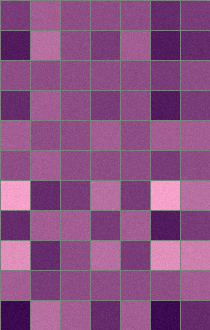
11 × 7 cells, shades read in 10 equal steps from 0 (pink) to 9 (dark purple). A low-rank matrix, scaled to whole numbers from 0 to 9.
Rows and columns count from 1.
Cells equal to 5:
25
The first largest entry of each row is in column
6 1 6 6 2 6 2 6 2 2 1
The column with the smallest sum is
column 2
